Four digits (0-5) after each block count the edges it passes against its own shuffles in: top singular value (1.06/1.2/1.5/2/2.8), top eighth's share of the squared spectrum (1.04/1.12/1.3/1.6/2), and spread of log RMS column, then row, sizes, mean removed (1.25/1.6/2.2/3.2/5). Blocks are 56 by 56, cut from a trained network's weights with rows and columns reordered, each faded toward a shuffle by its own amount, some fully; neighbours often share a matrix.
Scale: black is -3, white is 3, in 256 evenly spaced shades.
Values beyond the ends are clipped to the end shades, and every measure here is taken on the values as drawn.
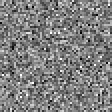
1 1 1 0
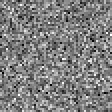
0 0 0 0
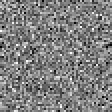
2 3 1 1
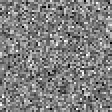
0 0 0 0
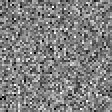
0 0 1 0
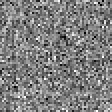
2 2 0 1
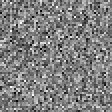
2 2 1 0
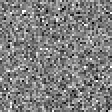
0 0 0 0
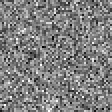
0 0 0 0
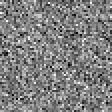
0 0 0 0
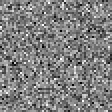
0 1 0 0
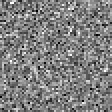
1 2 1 0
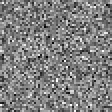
1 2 0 1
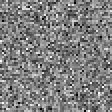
0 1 0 0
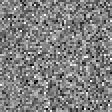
1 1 0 0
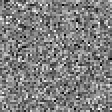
2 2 1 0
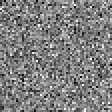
1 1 0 0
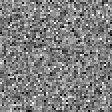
1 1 0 0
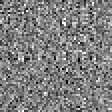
3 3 1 1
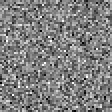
1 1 0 0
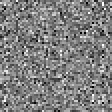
2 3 2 1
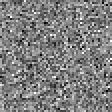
1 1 0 0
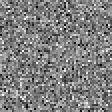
0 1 0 0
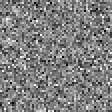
1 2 0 0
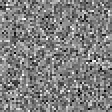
0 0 0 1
